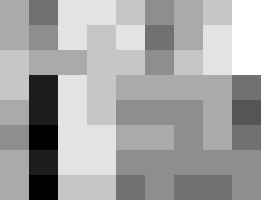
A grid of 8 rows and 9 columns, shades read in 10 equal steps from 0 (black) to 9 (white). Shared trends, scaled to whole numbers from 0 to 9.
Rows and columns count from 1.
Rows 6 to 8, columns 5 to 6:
6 6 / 5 5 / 4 5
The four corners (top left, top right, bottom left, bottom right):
6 9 6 5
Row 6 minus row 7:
-1 -1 0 0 1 1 0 1 -1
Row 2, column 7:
6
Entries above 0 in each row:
9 9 9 9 9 8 9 8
